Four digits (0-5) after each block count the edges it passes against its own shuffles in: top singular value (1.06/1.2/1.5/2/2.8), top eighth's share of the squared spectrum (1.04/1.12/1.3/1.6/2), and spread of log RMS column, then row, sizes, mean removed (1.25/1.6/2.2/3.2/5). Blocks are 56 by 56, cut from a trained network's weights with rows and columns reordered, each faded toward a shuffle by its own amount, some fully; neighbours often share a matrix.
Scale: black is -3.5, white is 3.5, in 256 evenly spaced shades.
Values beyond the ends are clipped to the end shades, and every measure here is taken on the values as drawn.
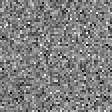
1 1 0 0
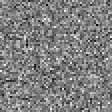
0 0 0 0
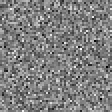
0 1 0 0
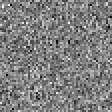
3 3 1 1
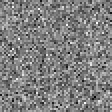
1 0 0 0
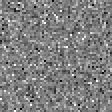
0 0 0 0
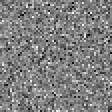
0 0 0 0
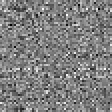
3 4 2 2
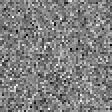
0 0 0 0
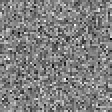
0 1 0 0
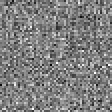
3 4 1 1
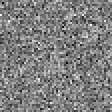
1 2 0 0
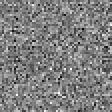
3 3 1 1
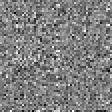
3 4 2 2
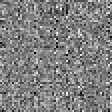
3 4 2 2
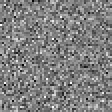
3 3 1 1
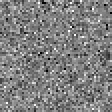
0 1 0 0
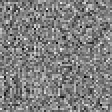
3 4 0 1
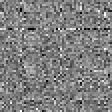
3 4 2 2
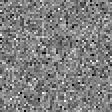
1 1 0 0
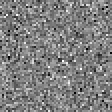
1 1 0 0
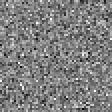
2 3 1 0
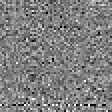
3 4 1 2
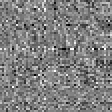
3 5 2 3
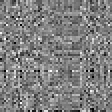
4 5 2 3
